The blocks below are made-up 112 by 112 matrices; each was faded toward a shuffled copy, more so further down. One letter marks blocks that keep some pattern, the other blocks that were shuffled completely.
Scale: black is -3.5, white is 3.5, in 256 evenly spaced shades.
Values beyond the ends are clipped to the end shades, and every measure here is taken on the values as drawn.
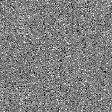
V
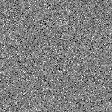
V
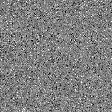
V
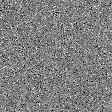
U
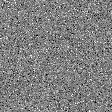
U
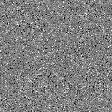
V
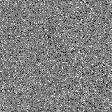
V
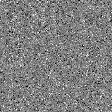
V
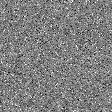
U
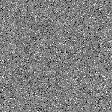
V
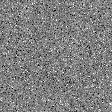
U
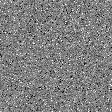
U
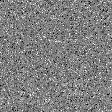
V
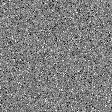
U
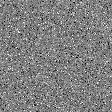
U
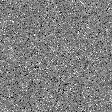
U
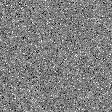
U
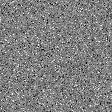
U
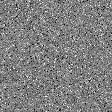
U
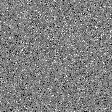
U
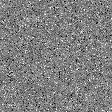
U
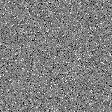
V
